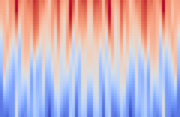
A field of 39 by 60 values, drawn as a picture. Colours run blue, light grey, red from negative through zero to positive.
Mirror symmetry: left to right. Grain: streaks running down. Slope: up to the top.
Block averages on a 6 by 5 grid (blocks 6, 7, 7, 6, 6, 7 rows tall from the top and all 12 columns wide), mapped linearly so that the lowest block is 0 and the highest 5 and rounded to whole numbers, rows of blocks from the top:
55555
44444
33333
22222
11111
00000
